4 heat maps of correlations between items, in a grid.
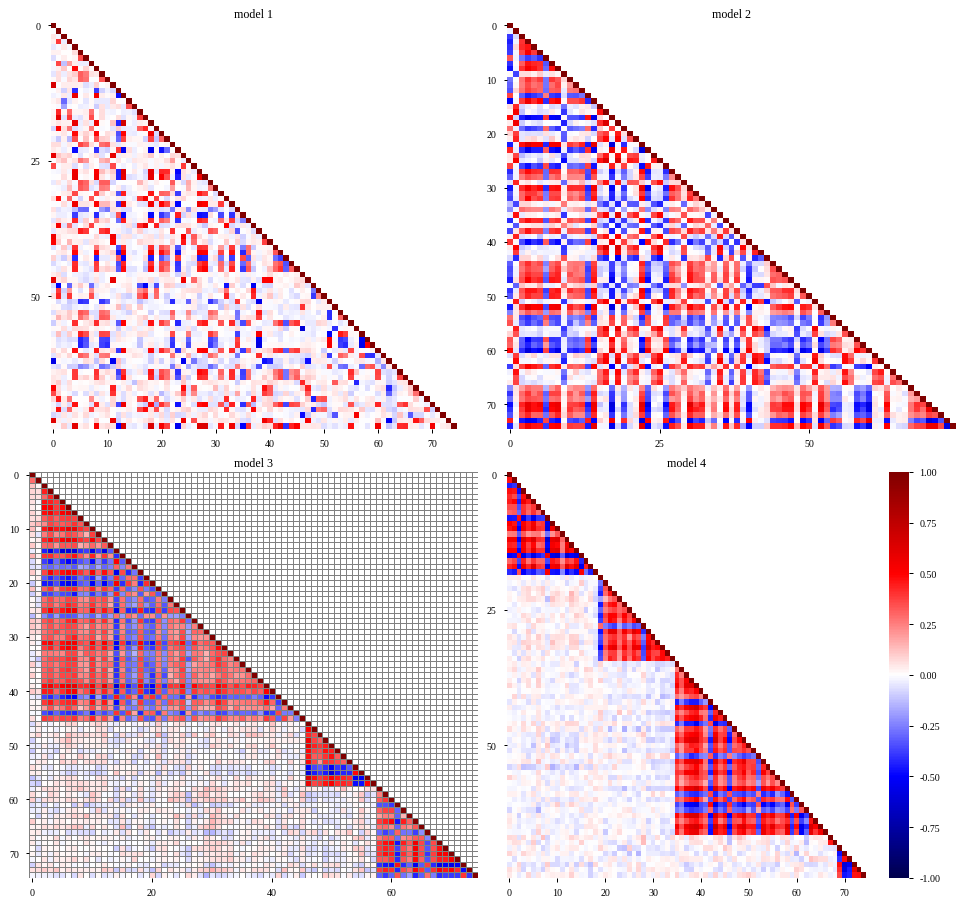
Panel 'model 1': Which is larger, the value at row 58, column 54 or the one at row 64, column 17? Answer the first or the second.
the second
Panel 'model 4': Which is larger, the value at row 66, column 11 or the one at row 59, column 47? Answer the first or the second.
the first
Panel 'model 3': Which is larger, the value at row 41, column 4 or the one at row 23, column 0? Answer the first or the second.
the second
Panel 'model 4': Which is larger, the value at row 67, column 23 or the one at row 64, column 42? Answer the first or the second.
the first
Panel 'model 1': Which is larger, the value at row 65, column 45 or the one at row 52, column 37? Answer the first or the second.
the first
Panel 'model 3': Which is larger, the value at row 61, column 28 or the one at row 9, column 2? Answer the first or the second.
the second
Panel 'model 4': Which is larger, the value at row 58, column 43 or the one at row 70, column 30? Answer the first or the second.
the first
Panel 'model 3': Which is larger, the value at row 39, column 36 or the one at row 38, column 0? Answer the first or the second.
the first
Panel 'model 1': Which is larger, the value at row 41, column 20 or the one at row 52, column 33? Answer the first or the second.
the first
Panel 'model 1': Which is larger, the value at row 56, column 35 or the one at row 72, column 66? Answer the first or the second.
the first
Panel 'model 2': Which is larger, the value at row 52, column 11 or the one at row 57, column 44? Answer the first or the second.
the first
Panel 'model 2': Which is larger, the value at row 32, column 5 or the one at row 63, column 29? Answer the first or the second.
the first
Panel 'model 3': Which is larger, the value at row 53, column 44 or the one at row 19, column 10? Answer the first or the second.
the first
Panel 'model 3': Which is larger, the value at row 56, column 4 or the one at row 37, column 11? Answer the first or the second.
the second
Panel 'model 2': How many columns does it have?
75
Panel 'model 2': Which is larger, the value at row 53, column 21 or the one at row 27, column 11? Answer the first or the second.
the second
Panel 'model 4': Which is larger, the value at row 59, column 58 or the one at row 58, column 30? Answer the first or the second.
the second
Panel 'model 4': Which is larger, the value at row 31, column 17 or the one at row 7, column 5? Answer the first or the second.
the second
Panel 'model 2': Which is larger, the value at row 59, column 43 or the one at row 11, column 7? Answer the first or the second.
the second
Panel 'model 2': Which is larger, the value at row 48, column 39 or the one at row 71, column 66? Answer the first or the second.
the second
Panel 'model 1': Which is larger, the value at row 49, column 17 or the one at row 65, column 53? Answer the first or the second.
the first
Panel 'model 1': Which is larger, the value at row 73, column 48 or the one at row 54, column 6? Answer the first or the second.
the second
